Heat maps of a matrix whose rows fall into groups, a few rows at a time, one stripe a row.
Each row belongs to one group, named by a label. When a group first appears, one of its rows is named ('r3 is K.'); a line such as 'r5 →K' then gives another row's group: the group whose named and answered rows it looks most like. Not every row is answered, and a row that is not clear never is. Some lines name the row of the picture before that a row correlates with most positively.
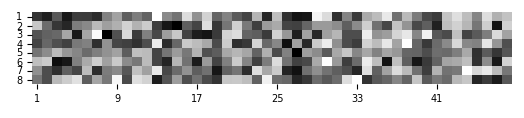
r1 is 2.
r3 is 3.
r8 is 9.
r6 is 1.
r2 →1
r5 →9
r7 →2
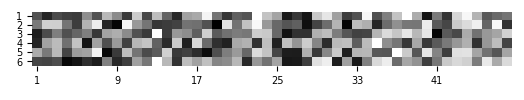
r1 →2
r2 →3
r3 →2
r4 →9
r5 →3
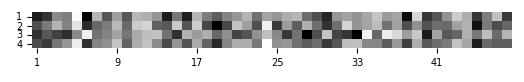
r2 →9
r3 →2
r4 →9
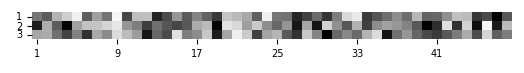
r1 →9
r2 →1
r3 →1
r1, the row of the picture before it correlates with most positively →4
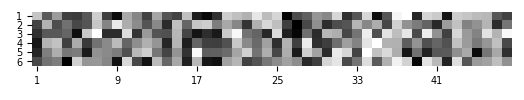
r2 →1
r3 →3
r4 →9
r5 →9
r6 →3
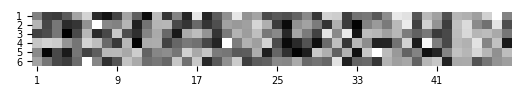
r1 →3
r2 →3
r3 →2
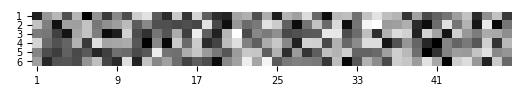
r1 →9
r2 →1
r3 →3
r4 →1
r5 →2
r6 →3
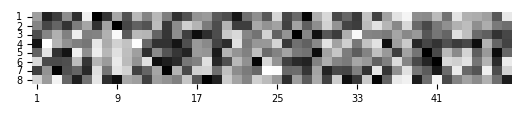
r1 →2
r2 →2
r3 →9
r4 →1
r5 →1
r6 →1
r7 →1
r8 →3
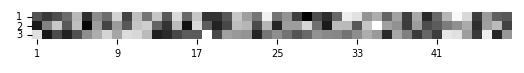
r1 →9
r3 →1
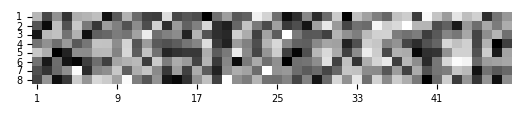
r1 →3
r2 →2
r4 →1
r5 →1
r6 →2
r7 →9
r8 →1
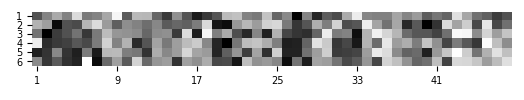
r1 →9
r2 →1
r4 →2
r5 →2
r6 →2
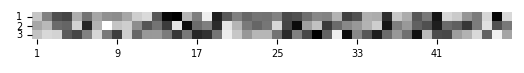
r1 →1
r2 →1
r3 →3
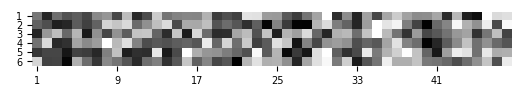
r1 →2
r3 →9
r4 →1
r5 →2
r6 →2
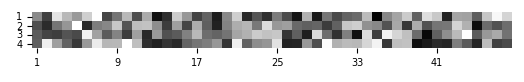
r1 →3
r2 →9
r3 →2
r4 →1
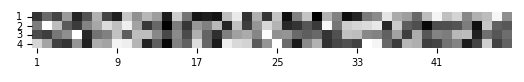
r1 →3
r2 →1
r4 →1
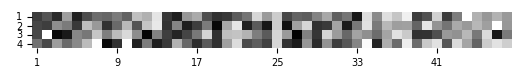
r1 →2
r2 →3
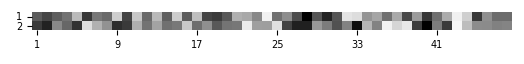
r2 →2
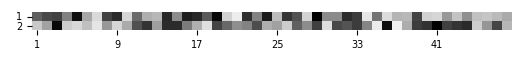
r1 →3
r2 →1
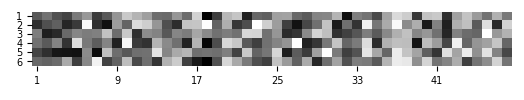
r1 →3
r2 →2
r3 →2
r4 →3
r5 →2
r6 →3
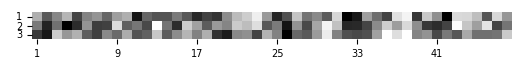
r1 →3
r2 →2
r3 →2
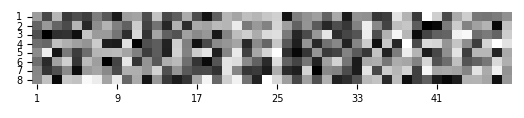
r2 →1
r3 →2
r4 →3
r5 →1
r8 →1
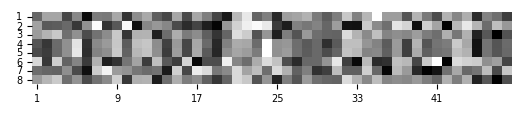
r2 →3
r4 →9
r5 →9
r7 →1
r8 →9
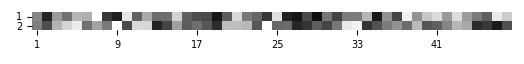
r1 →3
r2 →9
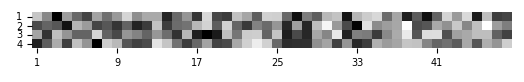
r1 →1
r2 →2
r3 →3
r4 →2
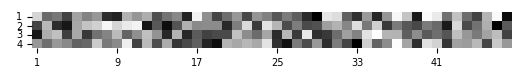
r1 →3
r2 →1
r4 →3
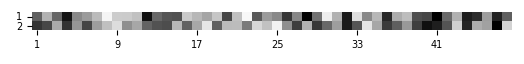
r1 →1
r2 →1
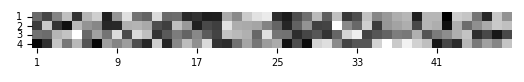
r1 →3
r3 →9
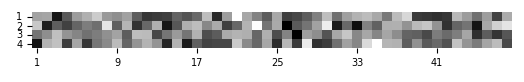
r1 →1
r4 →9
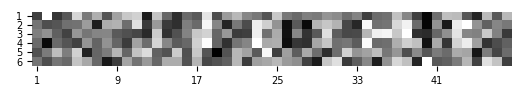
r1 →1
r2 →2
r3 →2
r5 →9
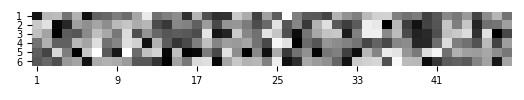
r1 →9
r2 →1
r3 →1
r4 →1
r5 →3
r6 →1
